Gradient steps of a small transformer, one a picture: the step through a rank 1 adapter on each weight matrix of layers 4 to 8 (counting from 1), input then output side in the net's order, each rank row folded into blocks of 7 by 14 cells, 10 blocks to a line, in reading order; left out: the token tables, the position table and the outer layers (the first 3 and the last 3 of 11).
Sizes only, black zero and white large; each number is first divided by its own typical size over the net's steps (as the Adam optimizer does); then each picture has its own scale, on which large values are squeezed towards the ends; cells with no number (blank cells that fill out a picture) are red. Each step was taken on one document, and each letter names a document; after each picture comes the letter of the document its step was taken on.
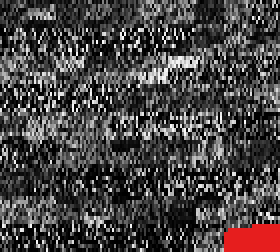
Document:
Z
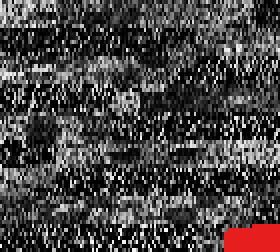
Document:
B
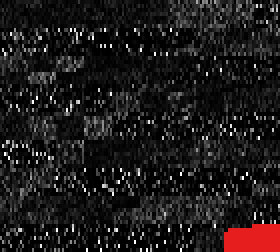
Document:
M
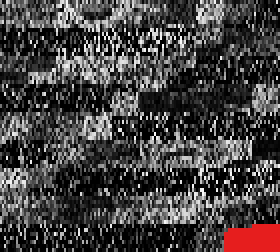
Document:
B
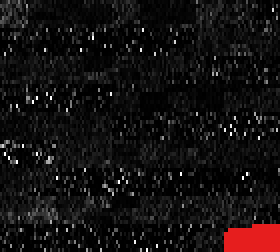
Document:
M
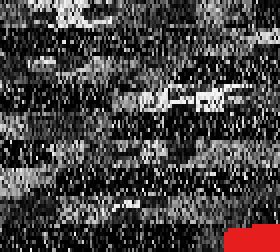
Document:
B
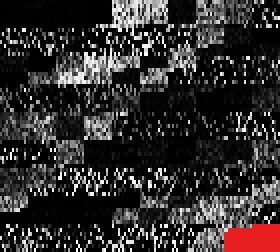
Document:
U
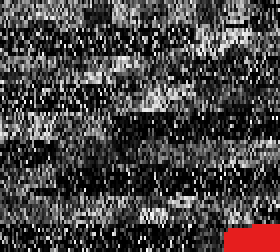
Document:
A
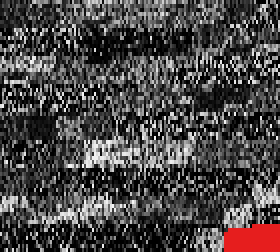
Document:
Z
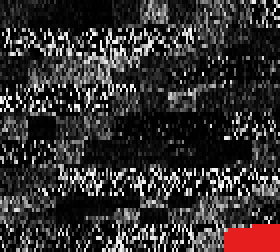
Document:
U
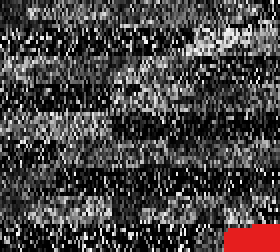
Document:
A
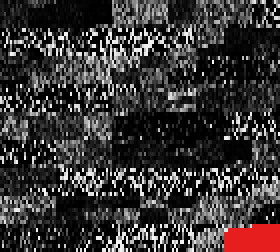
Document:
U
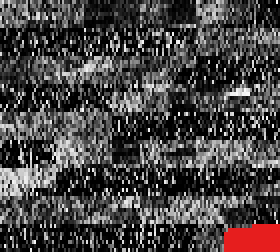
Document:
B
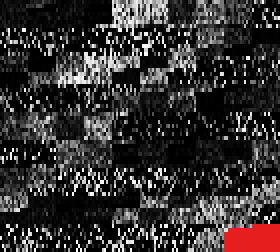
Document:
U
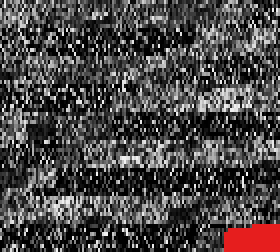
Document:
A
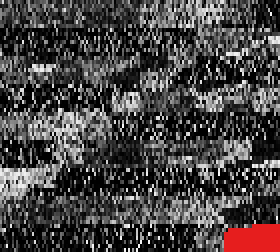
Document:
B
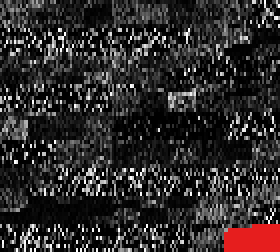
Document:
U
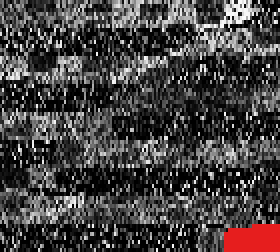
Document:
A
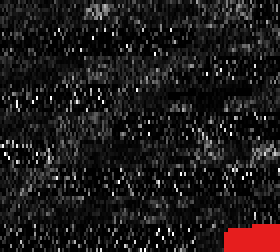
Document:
M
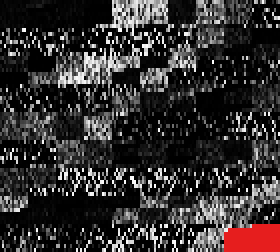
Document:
U
